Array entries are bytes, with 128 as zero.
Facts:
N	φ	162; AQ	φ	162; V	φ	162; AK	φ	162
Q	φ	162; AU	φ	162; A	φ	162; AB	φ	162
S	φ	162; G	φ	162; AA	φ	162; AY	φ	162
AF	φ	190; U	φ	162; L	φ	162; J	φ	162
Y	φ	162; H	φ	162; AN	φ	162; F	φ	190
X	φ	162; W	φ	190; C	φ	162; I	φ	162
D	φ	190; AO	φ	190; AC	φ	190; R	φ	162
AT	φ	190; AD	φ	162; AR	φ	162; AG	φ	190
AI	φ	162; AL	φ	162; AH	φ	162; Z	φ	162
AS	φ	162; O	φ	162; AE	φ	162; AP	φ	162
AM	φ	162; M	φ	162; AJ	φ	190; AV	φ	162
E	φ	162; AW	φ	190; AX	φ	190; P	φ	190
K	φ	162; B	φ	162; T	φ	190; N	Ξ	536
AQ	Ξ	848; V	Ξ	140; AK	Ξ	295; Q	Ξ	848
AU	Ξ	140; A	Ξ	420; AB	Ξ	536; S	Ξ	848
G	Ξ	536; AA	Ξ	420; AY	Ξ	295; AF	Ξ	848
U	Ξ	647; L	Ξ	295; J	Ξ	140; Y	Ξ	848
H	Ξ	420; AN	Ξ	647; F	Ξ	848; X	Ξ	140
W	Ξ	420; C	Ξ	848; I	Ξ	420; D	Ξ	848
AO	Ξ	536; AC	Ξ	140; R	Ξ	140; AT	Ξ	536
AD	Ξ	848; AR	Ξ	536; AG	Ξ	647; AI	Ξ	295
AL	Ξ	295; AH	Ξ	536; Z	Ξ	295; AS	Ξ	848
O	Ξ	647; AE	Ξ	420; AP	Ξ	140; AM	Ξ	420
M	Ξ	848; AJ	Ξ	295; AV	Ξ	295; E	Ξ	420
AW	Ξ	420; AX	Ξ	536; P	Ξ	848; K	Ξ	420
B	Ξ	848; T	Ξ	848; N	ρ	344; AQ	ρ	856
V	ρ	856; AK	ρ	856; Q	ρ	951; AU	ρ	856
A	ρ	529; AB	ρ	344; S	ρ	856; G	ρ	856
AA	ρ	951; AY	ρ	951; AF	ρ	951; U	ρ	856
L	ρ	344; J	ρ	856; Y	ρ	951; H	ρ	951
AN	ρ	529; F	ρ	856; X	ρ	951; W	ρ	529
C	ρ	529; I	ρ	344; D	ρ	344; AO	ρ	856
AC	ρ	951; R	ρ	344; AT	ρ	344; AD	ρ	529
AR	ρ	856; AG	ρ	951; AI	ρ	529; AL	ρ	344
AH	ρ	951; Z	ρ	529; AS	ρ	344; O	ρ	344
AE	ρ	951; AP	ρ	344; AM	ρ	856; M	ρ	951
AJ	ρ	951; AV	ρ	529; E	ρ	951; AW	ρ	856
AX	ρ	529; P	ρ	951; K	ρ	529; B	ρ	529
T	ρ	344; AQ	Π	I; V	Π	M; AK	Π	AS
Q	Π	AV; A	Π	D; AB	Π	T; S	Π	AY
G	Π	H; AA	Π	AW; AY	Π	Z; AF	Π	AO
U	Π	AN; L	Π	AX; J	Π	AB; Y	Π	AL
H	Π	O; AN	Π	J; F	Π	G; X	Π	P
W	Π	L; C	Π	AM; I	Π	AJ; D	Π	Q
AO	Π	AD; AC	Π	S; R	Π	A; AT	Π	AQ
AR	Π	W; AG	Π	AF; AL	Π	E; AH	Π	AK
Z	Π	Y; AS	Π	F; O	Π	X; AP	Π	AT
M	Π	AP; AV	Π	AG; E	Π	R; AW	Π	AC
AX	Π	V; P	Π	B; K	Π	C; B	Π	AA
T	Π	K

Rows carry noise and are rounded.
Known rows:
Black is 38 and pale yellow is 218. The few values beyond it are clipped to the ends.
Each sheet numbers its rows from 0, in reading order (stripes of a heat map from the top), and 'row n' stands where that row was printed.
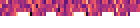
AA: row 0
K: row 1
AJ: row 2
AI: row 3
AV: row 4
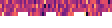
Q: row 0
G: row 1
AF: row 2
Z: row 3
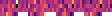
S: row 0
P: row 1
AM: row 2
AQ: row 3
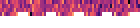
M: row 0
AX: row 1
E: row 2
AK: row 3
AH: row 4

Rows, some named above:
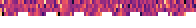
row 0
AD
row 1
J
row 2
W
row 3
AE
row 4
AR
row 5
N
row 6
AH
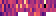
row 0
T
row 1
S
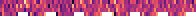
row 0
D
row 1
H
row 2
AS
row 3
Y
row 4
AI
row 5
M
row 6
Y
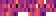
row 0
AU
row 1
U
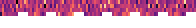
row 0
AS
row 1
AW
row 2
E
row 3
AB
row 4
AY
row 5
AO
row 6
V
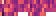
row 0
B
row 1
AG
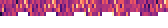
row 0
L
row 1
R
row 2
AL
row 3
AV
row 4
A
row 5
I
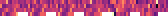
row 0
AA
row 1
AG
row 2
AG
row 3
AC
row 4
AN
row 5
V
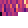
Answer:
O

